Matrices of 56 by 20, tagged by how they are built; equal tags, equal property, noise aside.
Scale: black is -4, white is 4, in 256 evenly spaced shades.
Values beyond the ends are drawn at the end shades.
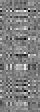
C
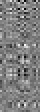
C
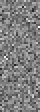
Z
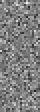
Z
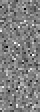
Z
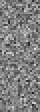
Z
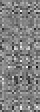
C
